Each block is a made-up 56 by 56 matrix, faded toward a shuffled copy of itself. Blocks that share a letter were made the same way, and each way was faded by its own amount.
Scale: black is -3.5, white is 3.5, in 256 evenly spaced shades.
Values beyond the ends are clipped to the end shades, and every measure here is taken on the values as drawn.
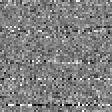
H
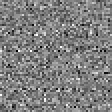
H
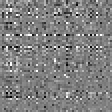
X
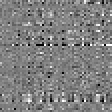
X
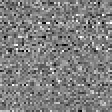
H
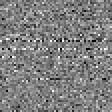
H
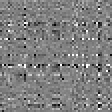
X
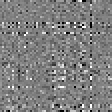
X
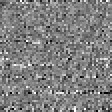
H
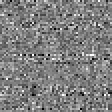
H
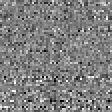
H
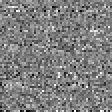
H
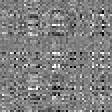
X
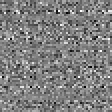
H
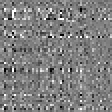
X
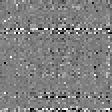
X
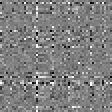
X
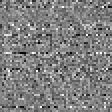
H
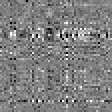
X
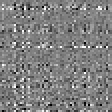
X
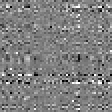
X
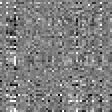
X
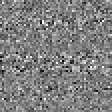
H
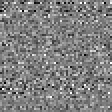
H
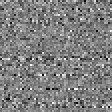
H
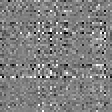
X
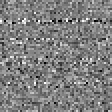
H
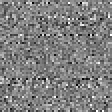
H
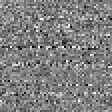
H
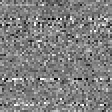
H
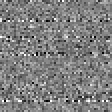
H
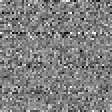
H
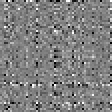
X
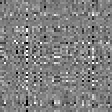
X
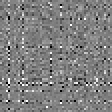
X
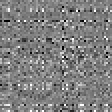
X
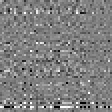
X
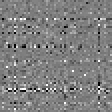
X
